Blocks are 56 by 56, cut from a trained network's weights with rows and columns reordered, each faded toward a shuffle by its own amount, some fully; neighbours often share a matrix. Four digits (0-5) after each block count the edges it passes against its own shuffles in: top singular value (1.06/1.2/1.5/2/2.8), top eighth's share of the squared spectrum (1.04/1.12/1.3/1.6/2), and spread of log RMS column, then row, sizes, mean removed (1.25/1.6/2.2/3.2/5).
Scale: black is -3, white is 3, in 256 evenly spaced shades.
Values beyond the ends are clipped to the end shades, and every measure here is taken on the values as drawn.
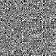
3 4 2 2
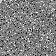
0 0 0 0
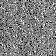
1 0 0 0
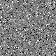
0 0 0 0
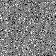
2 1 0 1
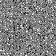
1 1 0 1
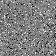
0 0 0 0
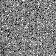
0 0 0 0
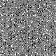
1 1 0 1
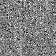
0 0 0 0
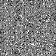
2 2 0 2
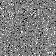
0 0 0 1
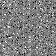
2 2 0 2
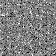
1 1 0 1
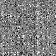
2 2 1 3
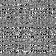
3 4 0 4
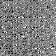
2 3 0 3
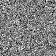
1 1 0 0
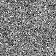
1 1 0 0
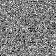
2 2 0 1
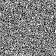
0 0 0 0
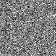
1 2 1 0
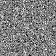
2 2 0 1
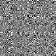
3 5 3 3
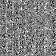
2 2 0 2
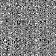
2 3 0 2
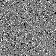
0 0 0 0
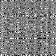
3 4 0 4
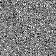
1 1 0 0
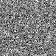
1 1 0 1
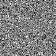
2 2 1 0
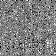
2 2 0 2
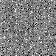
1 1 0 1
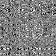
2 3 0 3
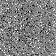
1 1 0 0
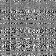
3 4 0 4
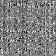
3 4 0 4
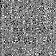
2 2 0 2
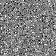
1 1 0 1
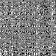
3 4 0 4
